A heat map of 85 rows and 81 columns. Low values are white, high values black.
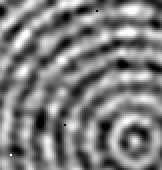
Mirror symmetry: none. Average level on the scale: 50%. Rings: centred on the bottom right. Lone odd cells: 3, 2 higher and 1 lower than their neighbours. Slope: none.
